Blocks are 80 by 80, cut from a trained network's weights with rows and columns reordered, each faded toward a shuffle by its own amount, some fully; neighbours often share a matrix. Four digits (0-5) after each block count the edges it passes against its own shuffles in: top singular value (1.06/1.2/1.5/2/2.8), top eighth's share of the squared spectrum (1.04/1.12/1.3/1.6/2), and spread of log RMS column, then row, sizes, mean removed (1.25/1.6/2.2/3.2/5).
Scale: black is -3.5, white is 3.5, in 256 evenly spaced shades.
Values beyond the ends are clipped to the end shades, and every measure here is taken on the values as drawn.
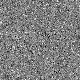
0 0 0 0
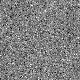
0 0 0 0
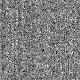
2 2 0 1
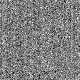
2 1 0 1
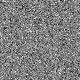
0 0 0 0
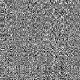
3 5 3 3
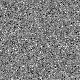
0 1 0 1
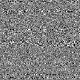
2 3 1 3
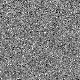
1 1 0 1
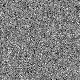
0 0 0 0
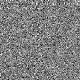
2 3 1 1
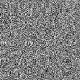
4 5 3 1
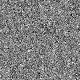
2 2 0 0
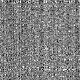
3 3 0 3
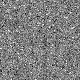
0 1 0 0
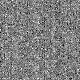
2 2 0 1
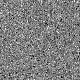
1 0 0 0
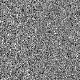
2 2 2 0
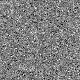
1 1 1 0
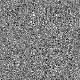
2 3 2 1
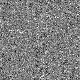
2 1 1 0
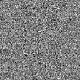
3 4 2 2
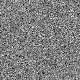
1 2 0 0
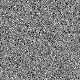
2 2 0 1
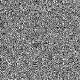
3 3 2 1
